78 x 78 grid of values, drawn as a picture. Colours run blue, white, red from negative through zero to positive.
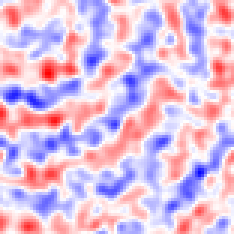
There is no overall slope. The ninth with the highest average is the top left. No lone cell stands out from its neighbours. The histogram is bell-shaped. Rings spread out from the top left. The halves do not mirror each other.
